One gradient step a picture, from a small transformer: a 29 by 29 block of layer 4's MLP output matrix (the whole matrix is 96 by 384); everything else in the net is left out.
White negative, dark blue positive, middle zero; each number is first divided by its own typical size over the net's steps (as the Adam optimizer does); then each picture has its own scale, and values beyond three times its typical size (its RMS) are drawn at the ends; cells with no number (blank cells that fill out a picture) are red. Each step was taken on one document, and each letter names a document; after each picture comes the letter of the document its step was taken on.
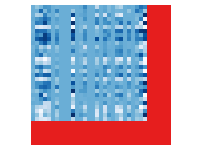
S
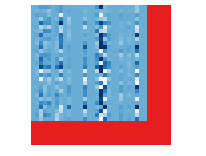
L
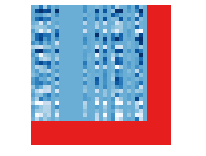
S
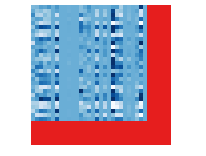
S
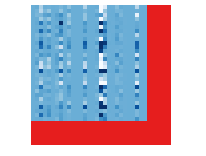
L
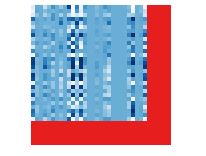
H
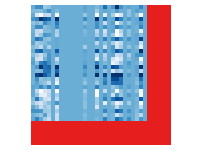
S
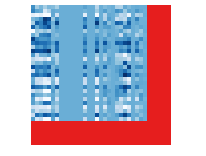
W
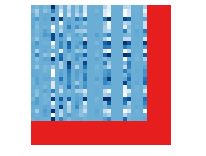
H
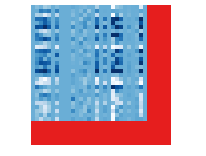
S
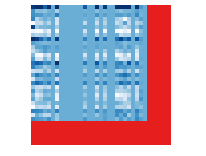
W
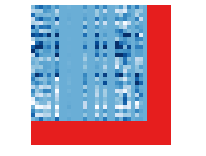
W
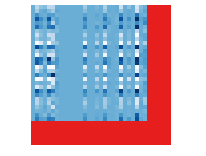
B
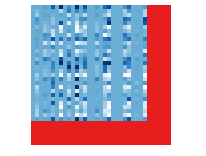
H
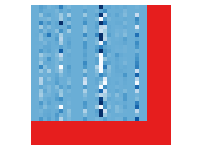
L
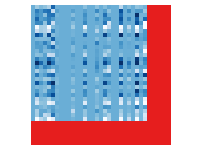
B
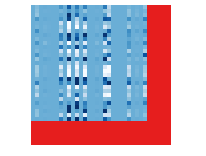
H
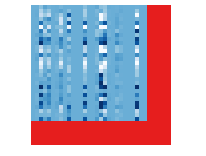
L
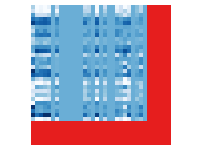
W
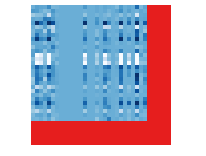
B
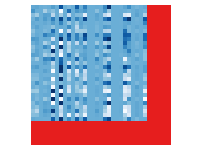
H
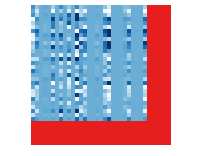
H
